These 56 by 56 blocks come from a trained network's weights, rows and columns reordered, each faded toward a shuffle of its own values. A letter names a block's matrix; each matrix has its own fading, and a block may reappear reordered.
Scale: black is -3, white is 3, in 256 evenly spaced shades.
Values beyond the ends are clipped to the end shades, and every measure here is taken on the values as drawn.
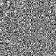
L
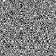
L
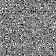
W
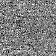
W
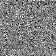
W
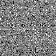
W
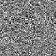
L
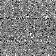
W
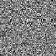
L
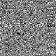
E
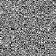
L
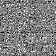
W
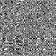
E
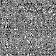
W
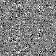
W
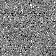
W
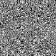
E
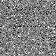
W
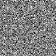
E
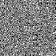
E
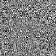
L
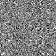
E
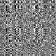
L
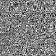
E
